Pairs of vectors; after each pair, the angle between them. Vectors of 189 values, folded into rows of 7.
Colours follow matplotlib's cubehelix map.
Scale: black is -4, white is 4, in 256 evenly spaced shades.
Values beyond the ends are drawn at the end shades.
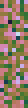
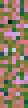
nearly parallel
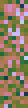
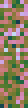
partly aligned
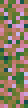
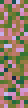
partly aligned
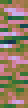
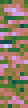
nearly parallel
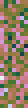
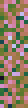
nearly opposite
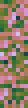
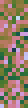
partly opposed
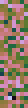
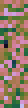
orthogonal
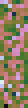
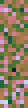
partly opposed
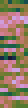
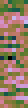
nearly parallel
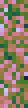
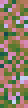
partly opposed
